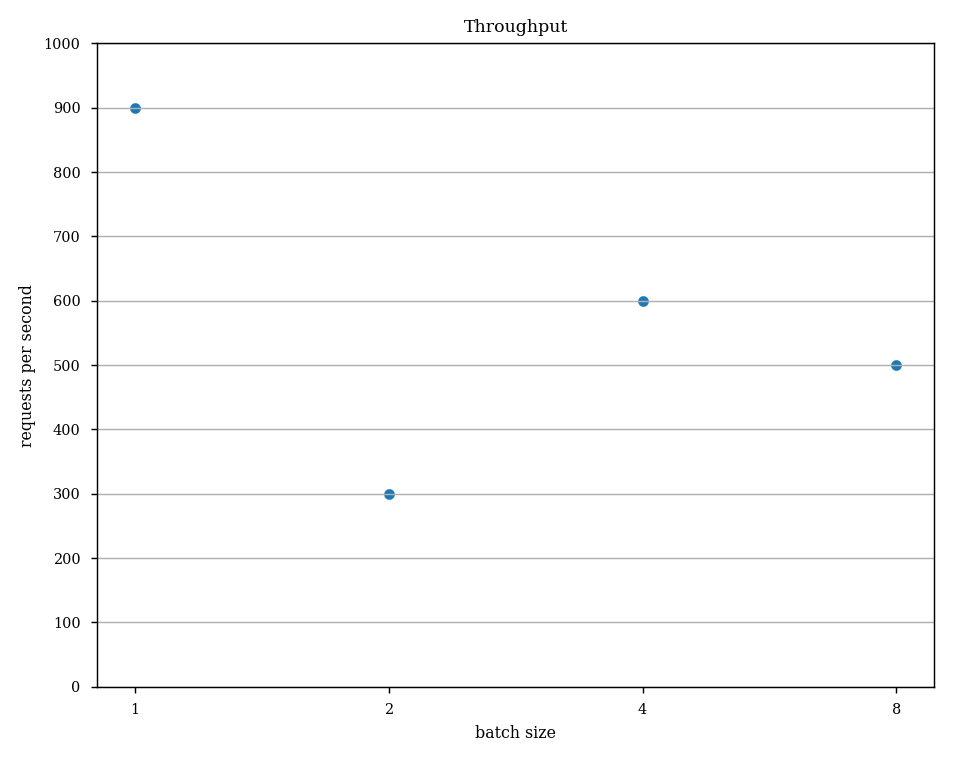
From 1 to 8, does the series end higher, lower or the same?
lower
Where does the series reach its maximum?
1
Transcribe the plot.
Title: Throughput
x-axis: batch size, ticks 1 2 4 8
y-axis: requests per second, ticks 0 100 200 300 400 500 600 700 800 900 1000
Values:
900 300 600 500
